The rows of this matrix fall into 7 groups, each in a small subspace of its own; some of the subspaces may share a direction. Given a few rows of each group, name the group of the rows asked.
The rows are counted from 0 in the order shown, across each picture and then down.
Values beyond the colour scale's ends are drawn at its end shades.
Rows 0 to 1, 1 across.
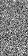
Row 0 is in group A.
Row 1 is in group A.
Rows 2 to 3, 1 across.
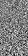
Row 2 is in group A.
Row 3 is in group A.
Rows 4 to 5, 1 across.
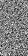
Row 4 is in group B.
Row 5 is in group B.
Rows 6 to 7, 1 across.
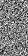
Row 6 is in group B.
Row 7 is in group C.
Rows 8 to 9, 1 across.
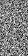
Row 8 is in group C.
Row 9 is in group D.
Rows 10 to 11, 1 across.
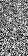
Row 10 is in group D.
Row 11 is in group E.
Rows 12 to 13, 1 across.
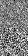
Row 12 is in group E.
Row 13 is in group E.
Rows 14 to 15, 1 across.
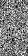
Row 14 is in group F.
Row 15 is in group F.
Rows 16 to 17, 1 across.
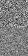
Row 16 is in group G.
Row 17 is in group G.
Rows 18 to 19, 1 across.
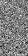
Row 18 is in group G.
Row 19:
G
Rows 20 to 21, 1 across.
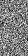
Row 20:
C
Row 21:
E
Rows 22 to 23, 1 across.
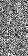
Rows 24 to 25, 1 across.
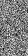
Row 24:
E
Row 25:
F
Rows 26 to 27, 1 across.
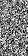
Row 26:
A
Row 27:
F
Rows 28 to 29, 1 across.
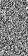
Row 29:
C
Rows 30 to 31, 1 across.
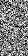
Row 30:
G
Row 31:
A
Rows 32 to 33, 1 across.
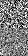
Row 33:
C
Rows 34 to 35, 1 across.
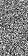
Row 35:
A
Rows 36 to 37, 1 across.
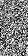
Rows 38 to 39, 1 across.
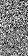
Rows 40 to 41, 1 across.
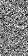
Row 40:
G
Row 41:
B
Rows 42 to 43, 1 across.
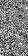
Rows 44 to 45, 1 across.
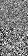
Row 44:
B
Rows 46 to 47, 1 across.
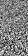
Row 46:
B
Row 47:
C
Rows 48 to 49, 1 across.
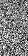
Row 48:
B
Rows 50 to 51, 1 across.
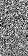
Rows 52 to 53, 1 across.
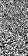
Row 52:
D
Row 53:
G
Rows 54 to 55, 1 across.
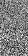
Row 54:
E
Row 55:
A
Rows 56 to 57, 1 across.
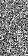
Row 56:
A
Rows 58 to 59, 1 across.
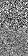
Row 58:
A
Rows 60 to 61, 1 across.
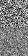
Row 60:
G
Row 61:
A
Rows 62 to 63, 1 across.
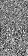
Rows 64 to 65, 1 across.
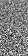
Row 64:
C
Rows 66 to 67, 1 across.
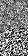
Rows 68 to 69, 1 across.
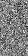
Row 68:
D
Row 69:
F
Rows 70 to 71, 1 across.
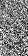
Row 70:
E
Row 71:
D
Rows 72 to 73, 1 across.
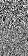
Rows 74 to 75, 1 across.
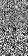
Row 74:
F
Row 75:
E
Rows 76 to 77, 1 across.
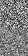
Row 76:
A
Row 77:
G
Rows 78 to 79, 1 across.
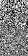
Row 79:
G
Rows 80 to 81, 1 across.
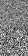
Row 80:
B
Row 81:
A
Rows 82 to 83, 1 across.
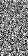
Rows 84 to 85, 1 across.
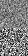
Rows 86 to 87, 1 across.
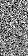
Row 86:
A
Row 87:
G
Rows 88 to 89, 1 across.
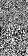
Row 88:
G
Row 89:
F
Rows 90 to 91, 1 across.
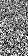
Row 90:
C
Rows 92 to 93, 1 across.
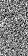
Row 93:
B
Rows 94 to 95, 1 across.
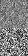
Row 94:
F
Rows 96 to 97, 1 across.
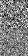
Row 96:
D
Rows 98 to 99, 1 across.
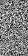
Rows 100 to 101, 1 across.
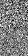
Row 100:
B
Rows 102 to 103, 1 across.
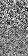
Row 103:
G
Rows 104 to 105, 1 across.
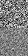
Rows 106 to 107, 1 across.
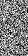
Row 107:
G
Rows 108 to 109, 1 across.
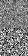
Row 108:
E
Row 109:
A
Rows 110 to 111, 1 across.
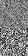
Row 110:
E
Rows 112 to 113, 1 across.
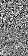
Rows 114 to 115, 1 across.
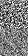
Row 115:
E
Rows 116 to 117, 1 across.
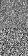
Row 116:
F
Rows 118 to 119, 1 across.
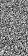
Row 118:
A
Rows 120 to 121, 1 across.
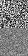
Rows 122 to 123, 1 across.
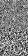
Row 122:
E
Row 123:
C
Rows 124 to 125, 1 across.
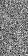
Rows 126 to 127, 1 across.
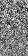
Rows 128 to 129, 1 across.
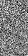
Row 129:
G
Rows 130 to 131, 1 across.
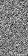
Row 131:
G
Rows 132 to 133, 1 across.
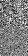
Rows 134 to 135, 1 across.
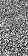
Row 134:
C
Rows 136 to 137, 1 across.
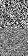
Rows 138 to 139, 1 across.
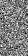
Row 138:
G
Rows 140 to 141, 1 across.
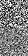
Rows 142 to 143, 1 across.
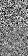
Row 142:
G
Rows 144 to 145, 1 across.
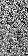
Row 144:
A
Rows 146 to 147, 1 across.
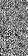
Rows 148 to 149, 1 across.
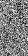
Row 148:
D
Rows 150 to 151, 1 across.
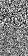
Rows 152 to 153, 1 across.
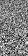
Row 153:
G
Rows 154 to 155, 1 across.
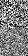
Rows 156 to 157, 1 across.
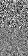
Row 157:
A
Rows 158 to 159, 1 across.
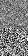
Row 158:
G
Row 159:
E
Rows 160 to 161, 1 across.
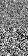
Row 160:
E
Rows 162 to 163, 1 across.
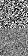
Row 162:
B
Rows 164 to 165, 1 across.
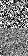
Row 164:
D
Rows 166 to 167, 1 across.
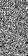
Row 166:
G
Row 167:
G
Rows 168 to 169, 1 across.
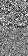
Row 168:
G
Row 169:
E
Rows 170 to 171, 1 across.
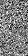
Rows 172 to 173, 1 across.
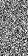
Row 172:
E
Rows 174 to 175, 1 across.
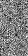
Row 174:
D
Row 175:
F
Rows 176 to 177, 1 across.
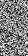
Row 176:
B
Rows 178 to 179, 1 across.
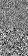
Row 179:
D
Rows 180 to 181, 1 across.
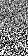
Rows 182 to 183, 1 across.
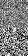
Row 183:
E
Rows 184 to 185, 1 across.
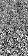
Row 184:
D
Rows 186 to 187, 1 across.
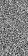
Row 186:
E
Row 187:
A
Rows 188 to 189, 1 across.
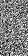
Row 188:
A
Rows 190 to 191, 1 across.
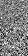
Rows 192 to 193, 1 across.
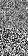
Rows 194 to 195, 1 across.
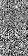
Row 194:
F
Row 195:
G
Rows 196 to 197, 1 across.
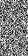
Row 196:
E
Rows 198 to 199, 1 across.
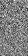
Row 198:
D
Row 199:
E
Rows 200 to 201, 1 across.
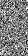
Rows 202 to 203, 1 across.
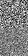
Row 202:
A
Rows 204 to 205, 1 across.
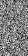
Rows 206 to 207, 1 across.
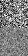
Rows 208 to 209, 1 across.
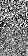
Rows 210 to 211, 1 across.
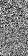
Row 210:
G
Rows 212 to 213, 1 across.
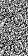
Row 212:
C
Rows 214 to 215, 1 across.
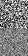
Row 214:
B
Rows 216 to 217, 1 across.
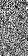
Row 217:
E
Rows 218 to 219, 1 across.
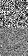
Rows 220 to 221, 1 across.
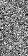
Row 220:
G
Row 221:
D
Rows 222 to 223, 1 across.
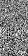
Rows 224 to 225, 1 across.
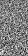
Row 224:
C
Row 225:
C
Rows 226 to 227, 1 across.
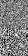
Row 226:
A
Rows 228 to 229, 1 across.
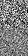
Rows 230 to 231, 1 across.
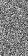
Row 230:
G
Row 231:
E
